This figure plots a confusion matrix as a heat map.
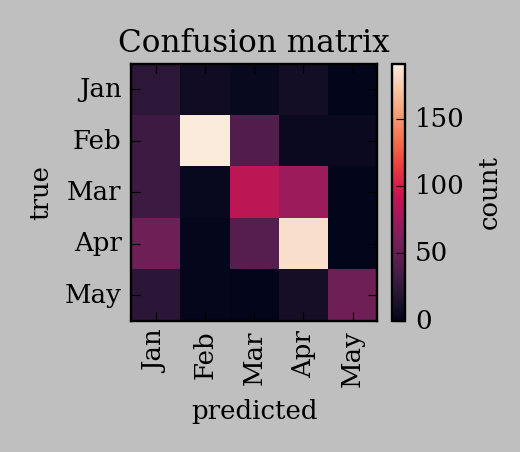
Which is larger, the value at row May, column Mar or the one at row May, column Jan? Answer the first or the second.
the second
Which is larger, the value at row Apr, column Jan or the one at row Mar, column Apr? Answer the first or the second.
the second
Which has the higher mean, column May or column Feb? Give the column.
Feb
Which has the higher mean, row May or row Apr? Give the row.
Apr
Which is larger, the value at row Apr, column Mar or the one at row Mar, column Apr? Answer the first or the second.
the second
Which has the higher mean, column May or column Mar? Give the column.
Mar
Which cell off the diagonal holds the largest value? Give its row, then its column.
Mar, Apr
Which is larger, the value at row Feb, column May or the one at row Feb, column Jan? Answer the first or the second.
the second
